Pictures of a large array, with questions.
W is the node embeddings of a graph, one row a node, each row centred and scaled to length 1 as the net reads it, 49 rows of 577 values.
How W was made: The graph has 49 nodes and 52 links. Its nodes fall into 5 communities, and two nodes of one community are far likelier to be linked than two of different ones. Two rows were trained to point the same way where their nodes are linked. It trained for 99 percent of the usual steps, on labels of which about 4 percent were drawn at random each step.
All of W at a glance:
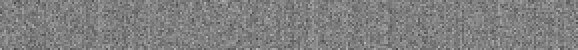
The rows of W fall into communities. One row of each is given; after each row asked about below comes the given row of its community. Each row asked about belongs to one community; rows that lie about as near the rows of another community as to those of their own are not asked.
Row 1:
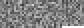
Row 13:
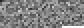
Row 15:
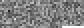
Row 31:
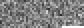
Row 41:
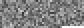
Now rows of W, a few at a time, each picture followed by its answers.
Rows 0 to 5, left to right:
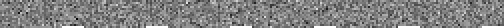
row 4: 31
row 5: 1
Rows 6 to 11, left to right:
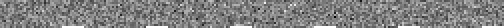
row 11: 31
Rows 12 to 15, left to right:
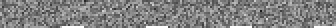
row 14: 15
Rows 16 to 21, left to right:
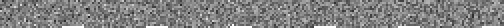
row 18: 13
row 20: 13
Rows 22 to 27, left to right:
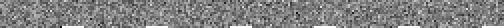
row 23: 15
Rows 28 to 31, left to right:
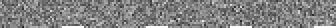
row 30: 31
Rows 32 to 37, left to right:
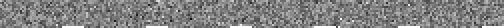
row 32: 13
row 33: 1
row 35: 1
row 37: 15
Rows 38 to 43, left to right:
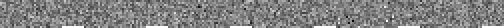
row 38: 31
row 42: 41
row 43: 1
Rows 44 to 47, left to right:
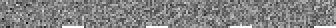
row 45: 1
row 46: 13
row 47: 15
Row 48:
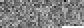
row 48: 15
